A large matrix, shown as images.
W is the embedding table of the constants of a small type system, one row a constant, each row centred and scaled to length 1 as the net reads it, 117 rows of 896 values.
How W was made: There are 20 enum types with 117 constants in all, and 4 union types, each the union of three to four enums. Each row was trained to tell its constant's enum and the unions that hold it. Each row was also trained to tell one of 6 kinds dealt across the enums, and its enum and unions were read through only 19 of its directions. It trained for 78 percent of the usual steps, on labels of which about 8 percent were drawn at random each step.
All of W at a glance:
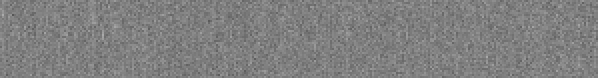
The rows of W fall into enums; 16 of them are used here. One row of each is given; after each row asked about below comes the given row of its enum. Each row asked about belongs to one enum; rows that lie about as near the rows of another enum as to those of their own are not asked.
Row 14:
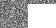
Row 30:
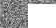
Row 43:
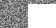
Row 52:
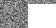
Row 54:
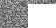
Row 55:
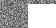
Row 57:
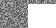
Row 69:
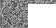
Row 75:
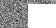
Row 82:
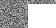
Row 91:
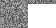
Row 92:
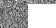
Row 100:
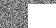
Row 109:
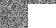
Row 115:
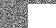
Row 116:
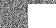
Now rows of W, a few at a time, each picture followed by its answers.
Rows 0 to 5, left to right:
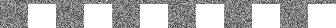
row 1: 92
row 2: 115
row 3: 30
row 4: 54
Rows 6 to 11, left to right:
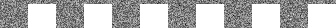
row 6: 43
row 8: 54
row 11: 109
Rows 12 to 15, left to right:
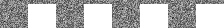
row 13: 116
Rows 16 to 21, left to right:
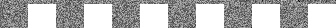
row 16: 14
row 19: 115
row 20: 54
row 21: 109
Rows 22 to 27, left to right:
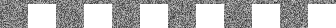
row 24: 55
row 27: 14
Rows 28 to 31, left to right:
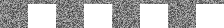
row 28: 116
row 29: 30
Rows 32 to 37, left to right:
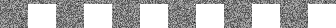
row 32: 75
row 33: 30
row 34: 55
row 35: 55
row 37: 109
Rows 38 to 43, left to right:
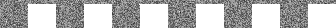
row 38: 57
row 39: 52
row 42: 69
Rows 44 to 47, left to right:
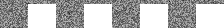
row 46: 75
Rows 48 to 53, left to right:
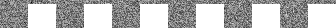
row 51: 54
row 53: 116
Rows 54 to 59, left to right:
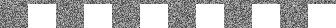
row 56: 82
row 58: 55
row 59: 116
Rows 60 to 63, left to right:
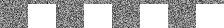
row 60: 116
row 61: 14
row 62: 14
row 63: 52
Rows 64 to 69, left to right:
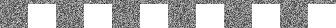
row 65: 30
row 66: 92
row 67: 91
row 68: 55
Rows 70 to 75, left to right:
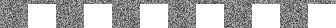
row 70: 54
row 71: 30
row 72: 55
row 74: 69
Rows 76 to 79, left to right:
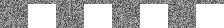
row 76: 115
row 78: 115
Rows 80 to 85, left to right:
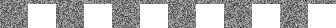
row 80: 100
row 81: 92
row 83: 14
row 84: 14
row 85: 30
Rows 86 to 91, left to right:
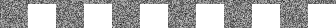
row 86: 43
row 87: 92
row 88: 43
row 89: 69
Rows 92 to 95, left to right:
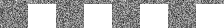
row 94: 43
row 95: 100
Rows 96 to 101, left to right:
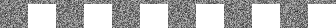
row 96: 75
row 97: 92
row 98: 100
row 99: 75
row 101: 115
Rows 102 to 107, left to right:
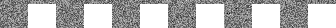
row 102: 69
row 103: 69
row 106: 116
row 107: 54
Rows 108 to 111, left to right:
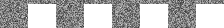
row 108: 75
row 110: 115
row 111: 92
